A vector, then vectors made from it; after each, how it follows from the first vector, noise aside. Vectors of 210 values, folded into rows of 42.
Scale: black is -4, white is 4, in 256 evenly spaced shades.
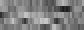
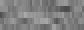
shrunk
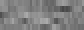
shrunk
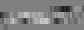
partly zeroed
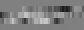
partly zeroed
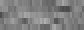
shrunk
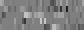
partly zeroed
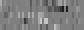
partly zeroed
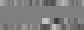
partly zeroed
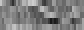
wrapped around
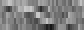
wrapped around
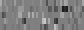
partly zeroed
